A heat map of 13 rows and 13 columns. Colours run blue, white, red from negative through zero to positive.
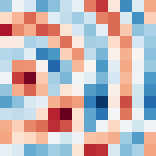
Rings: centred on the middle left. Odd rows or columns: none. Ninth with the lowest average: centre.
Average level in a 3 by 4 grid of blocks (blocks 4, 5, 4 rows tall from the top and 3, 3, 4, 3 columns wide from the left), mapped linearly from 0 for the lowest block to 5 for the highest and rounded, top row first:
4 3 3 1 / 3 1 0 1 / 3 5 3 1
